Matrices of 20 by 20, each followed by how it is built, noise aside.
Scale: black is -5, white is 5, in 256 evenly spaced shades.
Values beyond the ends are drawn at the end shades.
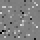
sparse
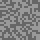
noise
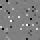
sparse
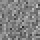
noise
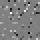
sparse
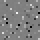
sparse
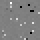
sparse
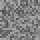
noise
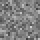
noise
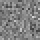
noise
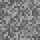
noise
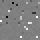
sparse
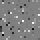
sparse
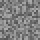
noise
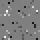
sparse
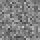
noise
